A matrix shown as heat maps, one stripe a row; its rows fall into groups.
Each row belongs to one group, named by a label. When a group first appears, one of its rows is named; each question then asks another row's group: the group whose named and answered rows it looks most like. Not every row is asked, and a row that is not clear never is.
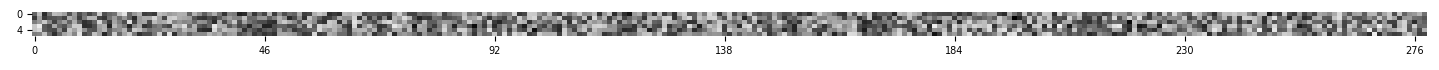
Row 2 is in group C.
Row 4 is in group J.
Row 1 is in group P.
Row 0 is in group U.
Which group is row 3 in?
J
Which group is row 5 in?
C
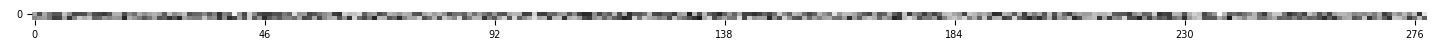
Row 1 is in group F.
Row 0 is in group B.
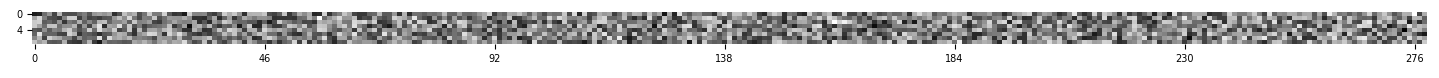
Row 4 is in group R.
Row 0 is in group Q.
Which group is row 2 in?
J
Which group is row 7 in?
B
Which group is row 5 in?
P
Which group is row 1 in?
P
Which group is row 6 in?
U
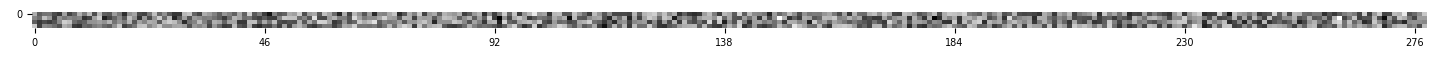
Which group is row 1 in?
C
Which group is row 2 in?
R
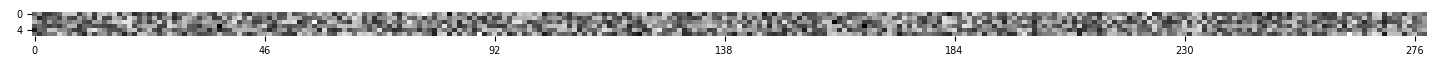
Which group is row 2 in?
C
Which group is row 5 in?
R
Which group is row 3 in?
P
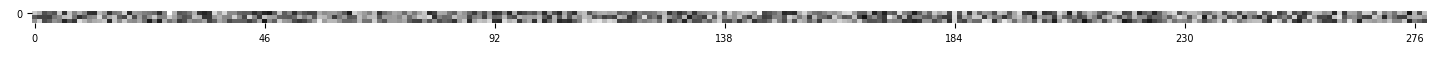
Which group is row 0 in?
J
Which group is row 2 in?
J
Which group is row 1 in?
R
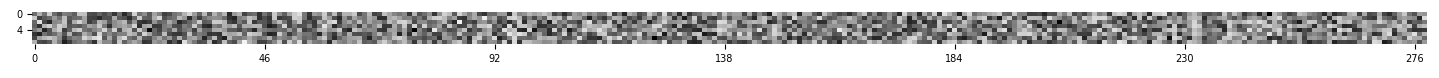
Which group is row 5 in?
Q
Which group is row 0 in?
F
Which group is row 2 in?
J
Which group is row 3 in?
Q
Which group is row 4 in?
J
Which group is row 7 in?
F
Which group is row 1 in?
B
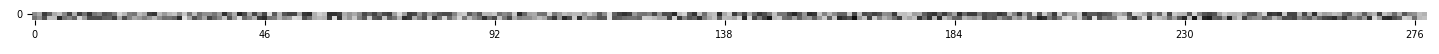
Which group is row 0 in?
U
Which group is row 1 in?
F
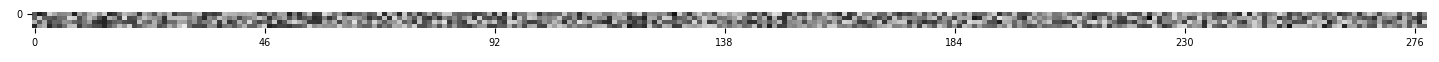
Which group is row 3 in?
P
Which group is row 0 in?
Q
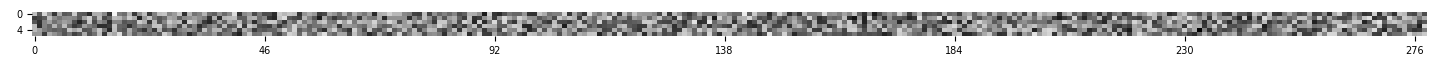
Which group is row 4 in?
C
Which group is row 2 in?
R
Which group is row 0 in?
C
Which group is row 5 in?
U
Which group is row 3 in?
B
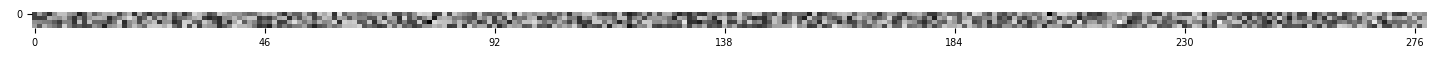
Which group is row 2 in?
F
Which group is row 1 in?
Q
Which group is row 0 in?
R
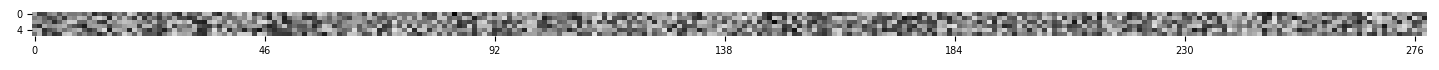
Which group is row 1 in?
J
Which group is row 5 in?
P
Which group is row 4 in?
J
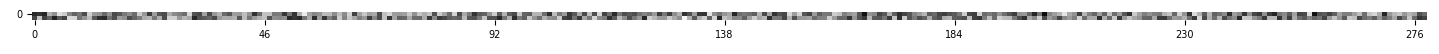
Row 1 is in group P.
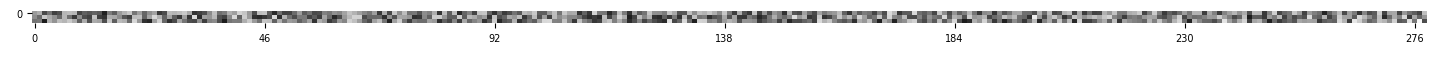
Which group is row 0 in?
P
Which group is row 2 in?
U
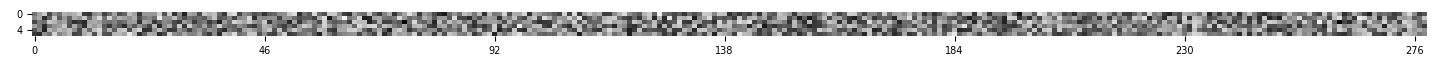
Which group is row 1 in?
U
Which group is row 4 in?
U
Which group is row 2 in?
Q
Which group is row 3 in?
R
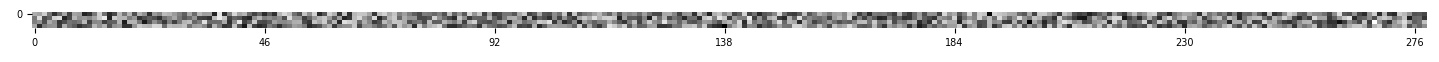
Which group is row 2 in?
F
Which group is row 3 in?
B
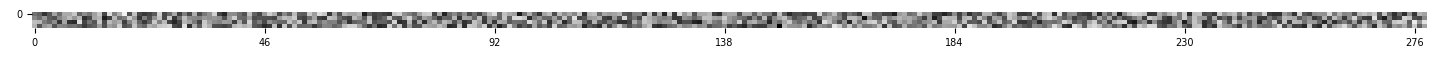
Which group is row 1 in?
C
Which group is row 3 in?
B
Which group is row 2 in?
F
